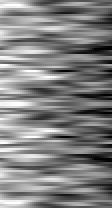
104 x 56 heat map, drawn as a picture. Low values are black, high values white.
The field climbs toward the left. It is mirror symmetric from top to bottom. Streaks run across, left to right.
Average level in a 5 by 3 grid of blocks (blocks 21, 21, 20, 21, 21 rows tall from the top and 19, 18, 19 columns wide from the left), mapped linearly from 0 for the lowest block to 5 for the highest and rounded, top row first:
522 | 530 | 410 | 530 | 522
